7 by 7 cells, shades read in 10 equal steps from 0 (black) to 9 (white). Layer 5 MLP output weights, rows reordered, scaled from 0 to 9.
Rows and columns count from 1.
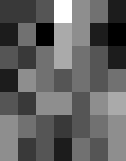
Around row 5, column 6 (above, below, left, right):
3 4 3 6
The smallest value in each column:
1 2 0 1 3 1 0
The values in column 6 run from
1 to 5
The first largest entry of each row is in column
4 4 4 2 7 1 1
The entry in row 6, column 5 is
3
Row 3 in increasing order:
1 2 3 3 4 4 6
